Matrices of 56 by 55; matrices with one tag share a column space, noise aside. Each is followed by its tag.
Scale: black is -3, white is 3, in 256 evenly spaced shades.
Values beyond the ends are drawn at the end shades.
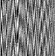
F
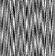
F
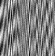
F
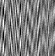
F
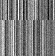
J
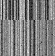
J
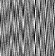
F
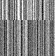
J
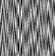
F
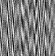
F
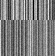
J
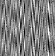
F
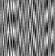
F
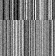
J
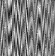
F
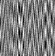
F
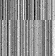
J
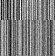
J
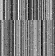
J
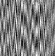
F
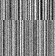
J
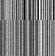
J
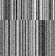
J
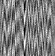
F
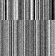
J
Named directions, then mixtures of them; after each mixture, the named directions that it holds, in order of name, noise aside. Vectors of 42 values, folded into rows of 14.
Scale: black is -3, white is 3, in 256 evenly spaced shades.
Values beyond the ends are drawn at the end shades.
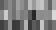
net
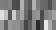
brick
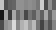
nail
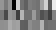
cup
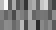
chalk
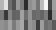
chalk, cup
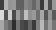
nail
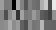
cup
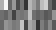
chalk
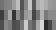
brick, net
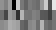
cup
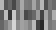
brick, nail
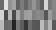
chalk, nail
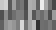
chalk, nail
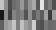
chalk, nail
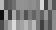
nail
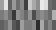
chalk, net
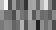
chalk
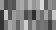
nail, net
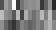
cup, nail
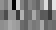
cup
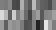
brick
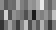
nail, net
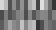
chalk, nail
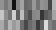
brick, cup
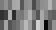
brick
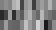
brick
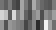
brick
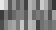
chalk, nail
